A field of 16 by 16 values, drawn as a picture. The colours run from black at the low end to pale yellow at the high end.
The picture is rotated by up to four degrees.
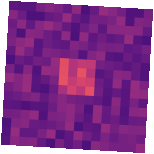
The ninth with the highest average is the centre. There is no overall slope. There are no regular stripes. No row or column stands out. In the centre lies a patch that is higher than the rest. The centre is the roughest part. The bottom right is the calmest part.
